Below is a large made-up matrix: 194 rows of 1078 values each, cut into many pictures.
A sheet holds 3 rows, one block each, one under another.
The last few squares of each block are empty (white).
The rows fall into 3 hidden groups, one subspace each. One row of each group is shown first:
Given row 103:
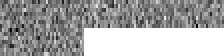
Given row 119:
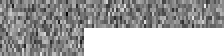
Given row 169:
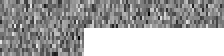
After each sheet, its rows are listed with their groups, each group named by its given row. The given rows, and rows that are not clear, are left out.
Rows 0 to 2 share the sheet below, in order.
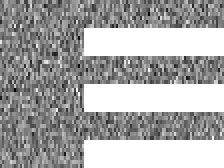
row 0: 169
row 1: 169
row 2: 119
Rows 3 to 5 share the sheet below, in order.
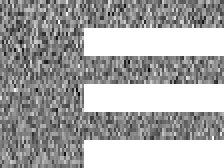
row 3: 119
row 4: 169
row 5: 119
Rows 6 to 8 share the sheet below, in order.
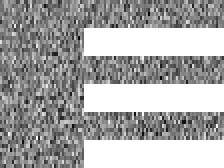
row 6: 169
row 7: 103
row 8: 103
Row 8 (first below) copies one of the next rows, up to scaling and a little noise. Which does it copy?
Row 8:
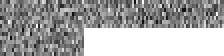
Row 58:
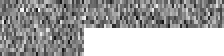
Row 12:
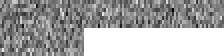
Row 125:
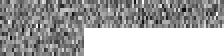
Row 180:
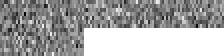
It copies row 125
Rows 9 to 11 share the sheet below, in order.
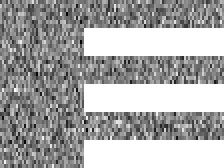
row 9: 119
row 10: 169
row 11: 103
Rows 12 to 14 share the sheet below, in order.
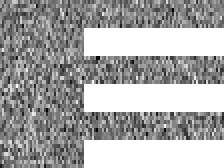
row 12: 103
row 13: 103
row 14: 103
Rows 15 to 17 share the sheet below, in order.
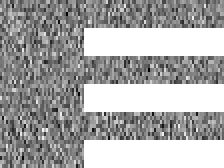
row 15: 119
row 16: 169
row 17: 103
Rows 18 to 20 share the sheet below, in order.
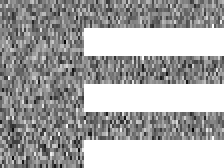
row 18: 119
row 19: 103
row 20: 119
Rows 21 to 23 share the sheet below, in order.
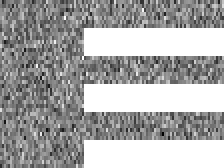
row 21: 103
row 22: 103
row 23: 103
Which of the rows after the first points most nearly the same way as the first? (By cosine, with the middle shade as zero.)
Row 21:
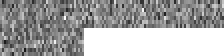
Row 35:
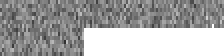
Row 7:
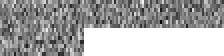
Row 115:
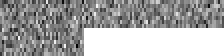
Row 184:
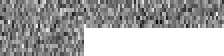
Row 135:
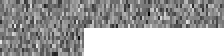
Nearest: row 115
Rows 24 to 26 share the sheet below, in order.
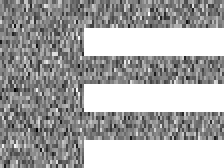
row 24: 169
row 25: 169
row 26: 169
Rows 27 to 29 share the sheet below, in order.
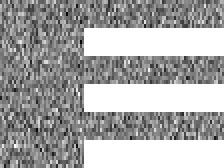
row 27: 119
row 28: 169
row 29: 169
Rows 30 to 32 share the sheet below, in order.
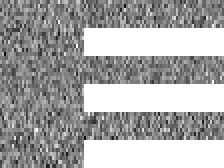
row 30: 119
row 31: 119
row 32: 169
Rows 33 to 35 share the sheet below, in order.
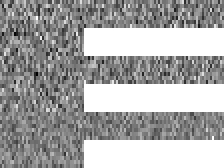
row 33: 169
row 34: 169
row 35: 119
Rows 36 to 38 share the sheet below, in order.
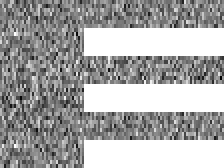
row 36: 169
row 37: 119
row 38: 169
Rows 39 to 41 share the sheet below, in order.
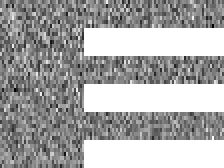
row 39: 119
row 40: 169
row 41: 119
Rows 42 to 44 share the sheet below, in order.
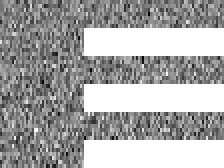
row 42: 169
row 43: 103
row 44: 169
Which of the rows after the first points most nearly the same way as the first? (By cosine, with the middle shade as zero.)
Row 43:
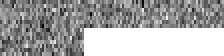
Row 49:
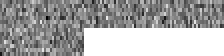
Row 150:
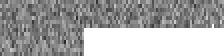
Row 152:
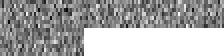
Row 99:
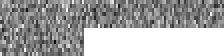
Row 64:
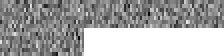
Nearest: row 152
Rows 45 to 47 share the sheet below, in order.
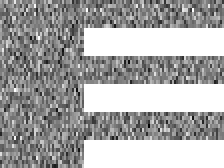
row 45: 103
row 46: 169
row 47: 169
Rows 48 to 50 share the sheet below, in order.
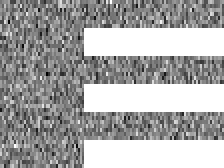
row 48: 103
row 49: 103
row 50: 169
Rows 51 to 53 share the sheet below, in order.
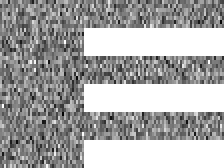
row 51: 119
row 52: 103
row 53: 103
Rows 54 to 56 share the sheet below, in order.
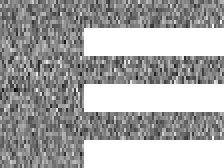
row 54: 119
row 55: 169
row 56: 119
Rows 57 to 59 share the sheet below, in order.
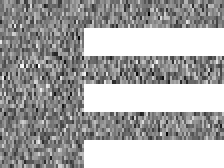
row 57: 169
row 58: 103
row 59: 103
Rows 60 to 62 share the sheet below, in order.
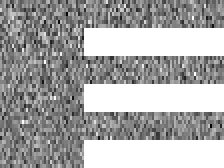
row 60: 119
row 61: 103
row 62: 103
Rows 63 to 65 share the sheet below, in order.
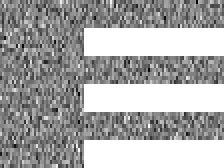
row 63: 103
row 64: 169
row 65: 169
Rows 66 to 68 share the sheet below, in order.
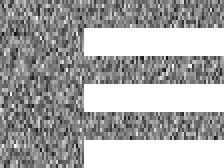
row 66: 169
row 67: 103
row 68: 169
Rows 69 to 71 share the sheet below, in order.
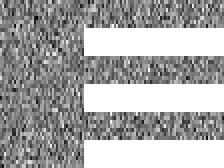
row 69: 169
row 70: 169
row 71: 103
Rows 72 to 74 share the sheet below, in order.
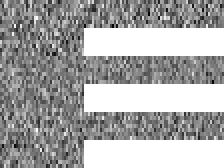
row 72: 169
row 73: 119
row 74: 169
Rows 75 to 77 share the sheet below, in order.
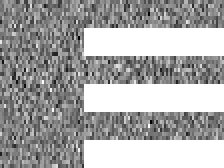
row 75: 169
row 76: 103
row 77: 169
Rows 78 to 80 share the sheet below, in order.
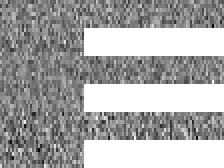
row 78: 119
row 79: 119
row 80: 103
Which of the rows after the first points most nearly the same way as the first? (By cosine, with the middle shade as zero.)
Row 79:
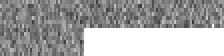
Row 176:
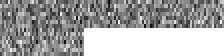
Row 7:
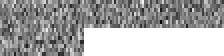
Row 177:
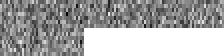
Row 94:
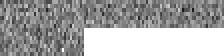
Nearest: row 176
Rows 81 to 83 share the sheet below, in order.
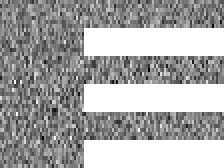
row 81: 119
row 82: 169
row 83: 103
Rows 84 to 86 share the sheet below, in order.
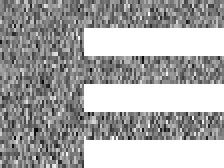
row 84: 169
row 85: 103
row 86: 169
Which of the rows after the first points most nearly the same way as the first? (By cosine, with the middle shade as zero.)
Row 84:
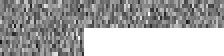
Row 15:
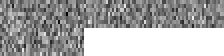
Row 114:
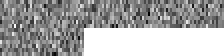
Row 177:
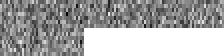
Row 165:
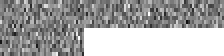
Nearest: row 165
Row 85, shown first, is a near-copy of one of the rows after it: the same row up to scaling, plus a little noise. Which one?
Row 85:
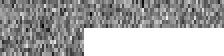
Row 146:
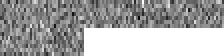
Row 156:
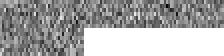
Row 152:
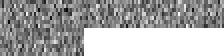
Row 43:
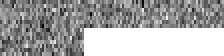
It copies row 43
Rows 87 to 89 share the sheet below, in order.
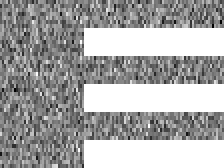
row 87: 119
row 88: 169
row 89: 169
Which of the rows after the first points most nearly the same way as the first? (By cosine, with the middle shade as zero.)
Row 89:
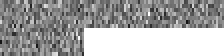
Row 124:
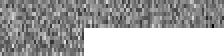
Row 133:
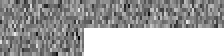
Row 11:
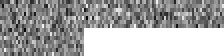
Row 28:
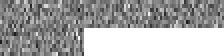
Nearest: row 28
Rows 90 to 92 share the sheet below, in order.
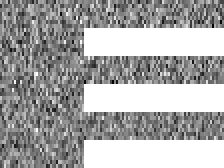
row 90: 119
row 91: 169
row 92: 169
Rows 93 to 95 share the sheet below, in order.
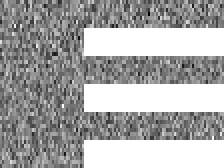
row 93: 169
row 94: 103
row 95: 119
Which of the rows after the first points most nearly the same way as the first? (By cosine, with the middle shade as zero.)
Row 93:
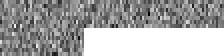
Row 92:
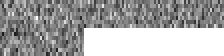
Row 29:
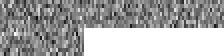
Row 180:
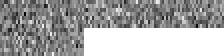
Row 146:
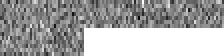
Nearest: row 92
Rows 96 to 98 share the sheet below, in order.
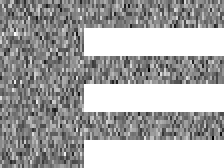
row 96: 169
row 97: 169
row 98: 119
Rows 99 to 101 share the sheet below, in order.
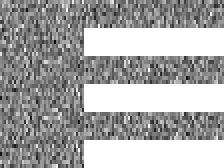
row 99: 103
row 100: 169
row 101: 169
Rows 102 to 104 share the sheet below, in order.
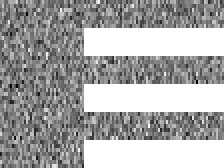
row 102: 103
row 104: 169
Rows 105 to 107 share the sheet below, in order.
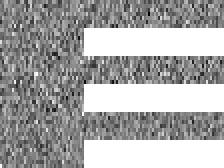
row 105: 169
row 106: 169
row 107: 103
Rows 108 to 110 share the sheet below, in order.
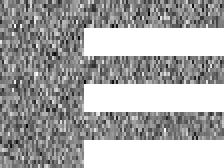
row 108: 169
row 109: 169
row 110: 103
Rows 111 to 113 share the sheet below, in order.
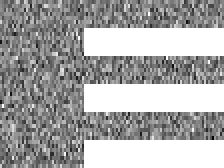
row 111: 169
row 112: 103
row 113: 119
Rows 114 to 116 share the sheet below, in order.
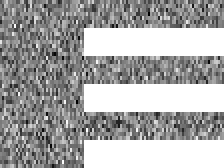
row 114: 169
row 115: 103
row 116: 103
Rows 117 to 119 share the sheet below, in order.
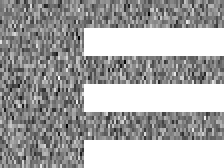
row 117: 169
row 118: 119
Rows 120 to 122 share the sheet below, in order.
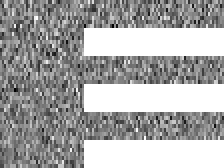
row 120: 169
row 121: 169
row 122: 103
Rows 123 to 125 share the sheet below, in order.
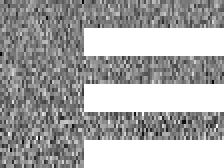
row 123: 103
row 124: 119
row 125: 103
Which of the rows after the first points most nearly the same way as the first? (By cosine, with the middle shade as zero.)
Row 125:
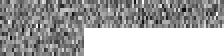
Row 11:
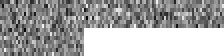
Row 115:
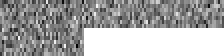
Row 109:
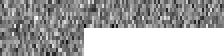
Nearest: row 11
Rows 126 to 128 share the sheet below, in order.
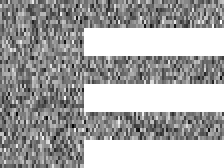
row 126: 119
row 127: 119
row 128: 103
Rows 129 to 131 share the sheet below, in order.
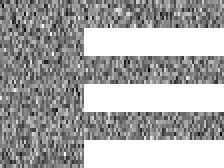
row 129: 103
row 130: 169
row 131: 119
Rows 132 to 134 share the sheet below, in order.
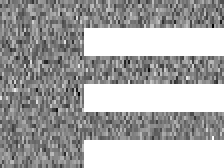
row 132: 119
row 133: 169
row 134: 119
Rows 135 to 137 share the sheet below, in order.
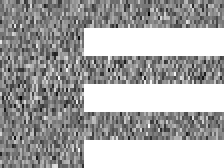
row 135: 169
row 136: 119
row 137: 169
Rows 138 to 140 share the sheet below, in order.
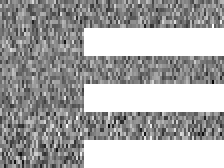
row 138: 119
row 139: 119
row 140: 119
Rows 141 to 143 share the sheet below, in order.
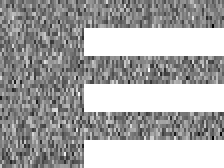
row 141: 119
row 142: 169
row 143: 119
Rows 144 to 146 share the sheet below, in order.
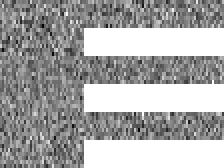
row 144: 103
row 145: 119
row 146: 103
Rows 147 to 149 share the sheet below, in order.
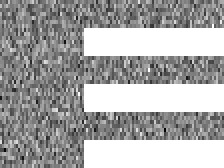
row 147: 119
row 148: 169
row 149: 103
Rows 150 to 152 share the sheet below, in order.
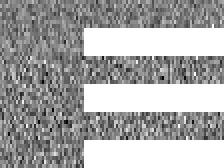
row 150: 119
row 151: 103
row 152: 103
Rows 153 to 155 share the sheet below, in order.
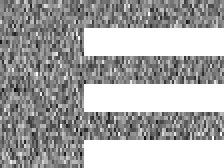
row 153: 169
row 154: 169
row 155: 119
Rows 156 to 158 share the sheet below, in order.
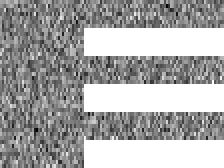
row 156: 103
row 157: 119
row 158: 169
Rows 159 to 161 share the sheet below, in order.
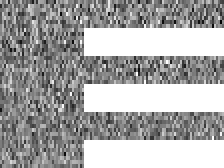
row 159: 119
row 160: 103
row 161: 119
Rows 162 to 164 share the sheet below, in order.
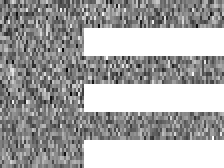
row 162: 103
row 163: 119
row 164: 119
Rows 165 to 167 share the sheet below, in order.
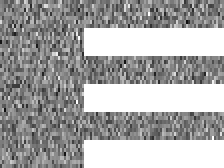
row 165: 169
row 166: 119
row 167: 119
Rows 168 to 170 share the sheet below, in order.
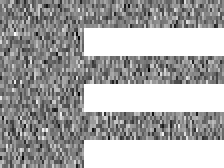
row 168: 169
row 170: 103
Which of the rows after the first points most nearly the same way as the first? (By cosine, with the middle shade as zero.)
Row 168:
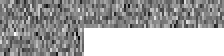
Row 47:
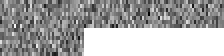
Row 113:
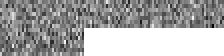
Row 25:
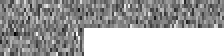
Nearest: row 47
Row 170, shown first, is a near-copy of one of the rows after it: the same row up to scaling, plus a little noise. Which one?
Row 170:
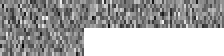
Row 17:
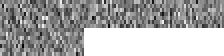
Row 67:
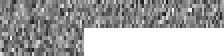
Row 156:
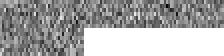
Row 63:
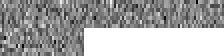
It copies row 17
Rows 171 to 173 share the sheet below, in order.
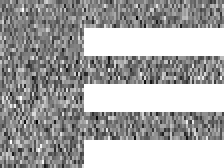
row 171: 103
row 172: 119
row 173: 103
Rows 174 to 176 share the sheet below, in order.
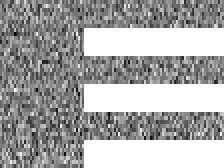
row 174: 169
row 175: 169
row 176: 119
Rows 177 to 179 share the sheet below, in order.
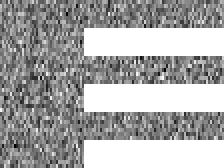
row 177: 119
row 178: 103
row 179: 169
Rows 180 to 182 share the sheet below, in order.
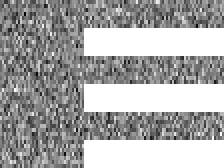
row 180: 103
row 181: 169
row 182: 119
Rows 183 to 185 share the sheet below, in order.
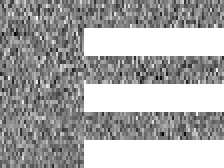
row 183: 169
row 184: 103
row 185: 103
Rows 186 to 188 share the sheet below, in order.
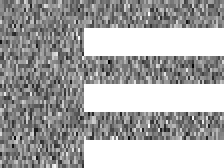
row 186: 169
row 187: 103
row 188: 169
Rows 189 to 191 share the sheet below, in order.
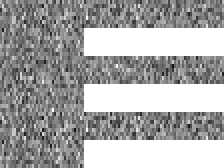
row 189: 103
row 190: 103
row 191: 103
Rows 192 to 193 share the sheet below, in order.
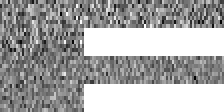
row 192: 119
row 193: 103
